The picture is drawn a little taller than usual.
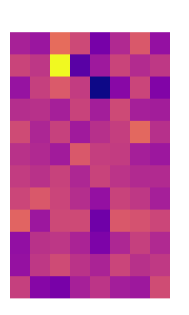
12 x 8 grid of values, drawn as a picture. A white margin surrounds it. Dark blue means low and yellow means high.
Neither half mirrors the other. Overall the values sit about 40% of the way up the scale. No overall slope runs across the table. The top middle is the ninth with the lowest average. In the top middle lies a patch that is rougher than the rest. The top middle is the roughest part.
